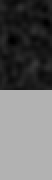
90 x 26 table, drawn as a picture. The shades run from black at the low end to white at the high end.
It is made of 2 by 1 panels. Panel 1,1: very low, blotchy, faint in contrast. Panel 2,1: high, flat.
